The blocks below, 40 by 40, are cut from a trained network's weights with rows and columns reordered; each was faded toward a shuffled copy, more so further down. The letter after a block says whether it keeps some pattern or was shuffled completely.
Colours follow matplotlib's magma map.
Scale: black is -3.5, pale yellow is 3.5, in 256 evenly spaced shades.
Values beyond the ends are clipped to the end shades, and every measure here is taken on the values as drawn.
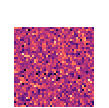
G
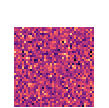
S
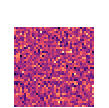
S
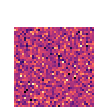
G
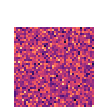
G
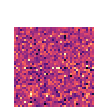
S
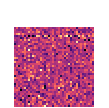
S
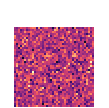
G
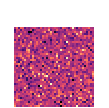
G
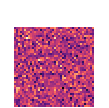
S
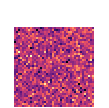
G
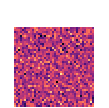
S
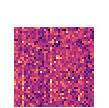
S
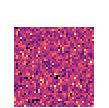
G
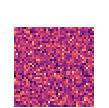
G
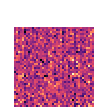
S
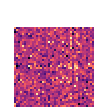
S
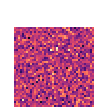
G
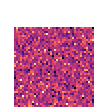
G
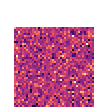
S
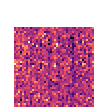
S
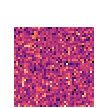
G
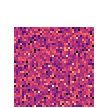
G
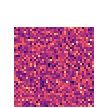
S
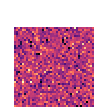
G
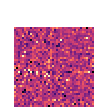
S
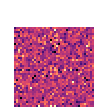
S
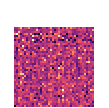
S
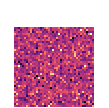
G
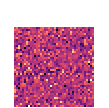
S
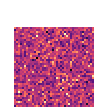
G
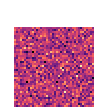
G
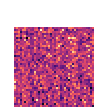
S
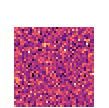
S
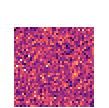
G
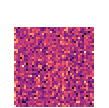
S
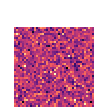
G
